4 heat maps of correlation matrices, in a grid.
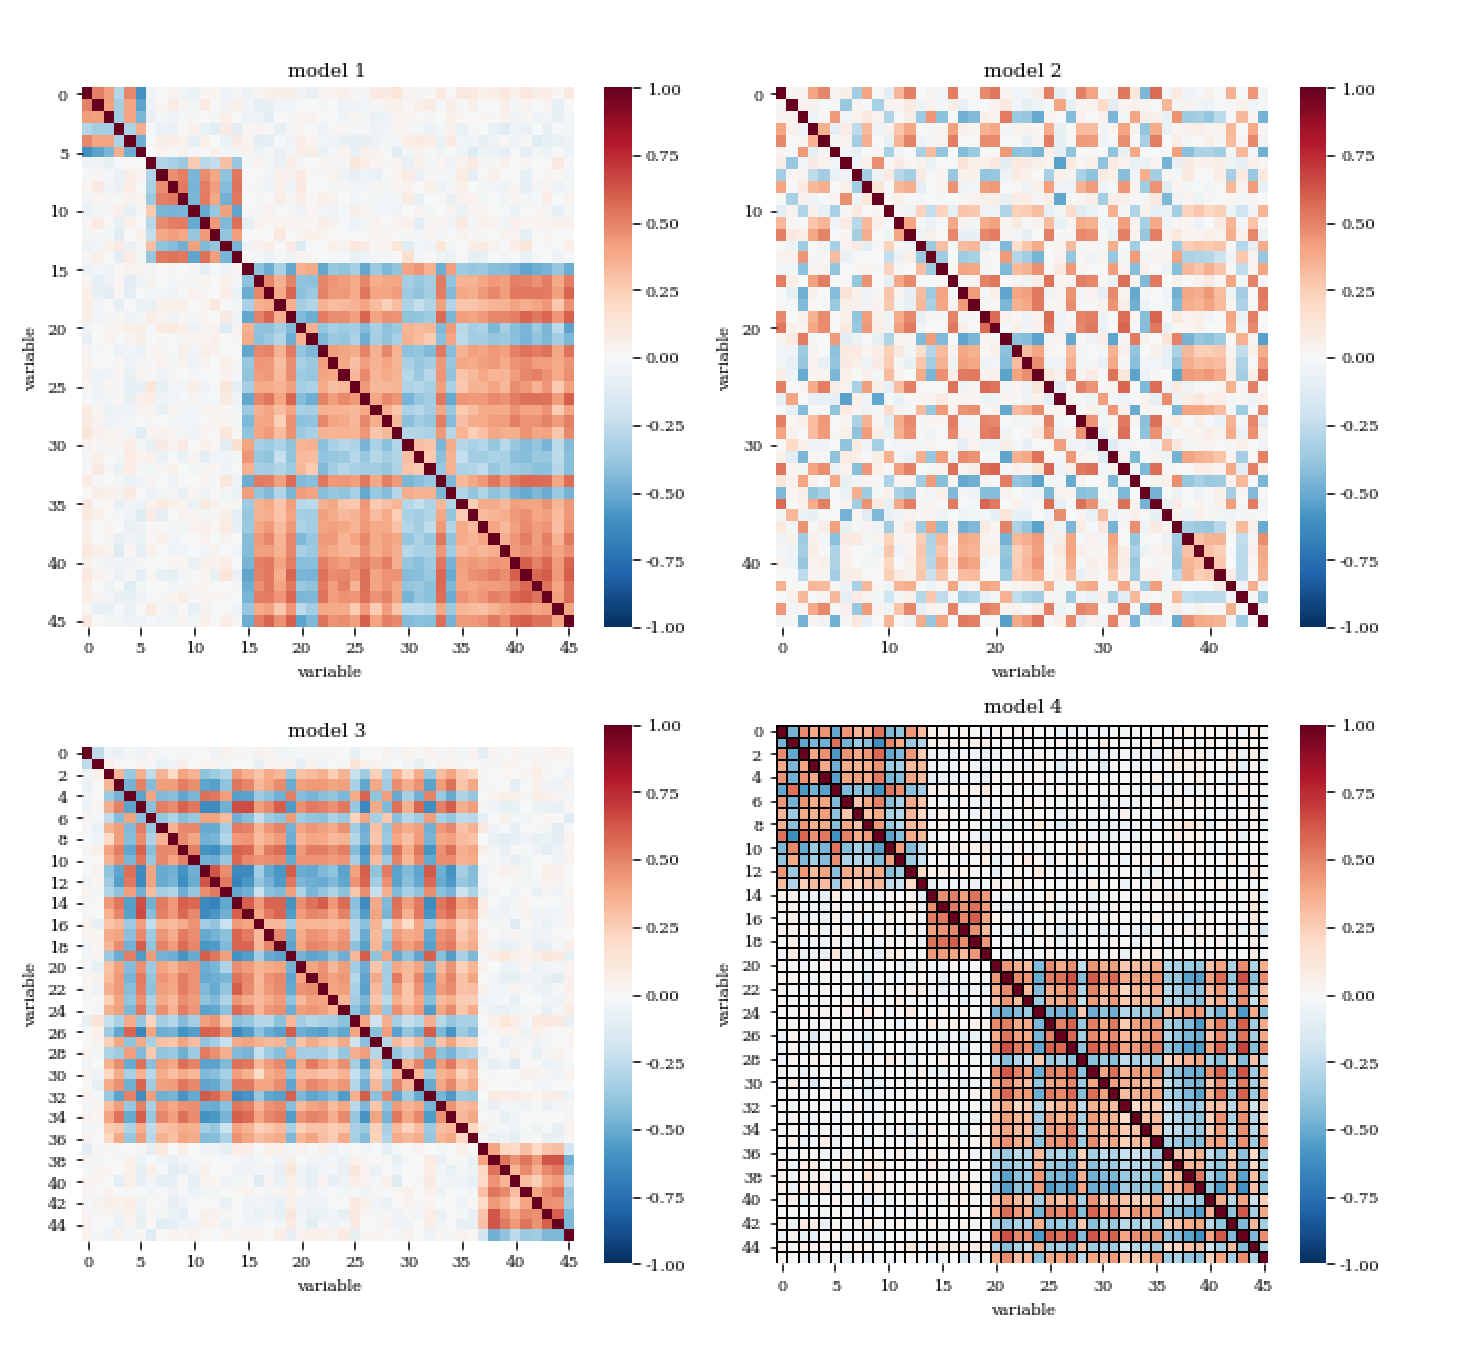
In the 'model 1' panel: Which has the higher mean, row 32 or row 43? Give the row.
43
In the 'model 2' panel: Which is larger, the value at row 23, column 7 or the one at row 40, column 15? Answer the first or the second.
the second
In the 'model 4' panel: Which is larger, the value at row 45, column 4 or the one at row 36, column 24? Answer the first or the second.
the second
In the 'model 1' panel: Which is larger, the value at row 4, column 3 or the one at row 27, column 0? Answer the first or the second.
the second
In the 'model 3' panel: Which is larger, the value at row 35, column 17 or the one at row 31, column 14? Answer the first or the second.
the second
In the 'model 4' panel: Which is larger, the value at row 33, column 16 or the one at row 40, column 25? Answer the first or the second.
the second
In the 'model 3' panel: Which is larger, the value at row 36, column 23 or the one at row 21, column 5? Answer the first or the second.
the second
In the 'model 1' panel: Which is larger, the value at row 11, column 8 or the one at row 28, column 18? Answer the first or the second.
the first
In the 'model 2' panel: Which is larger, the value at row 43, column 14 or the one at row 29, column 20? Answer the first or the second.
the second
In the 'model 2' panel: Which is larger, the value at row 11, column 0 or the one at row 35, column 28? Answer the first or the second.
the second
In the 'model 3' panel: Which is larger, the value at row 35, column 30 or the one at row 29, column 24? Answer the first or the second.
the second
